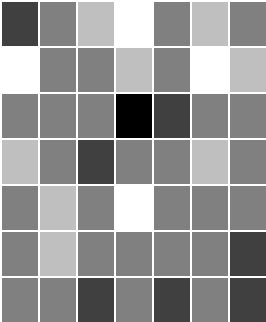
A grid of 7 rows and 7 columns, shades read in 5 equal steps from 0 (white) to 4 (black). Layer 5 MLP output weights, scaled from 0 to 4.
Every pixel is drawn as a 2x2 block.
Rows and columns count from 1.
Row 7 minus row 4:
1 0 0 0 1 1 1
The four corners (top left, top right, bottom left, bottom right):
3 2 2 3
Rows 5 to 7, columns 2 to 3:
1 2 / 1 2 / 2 3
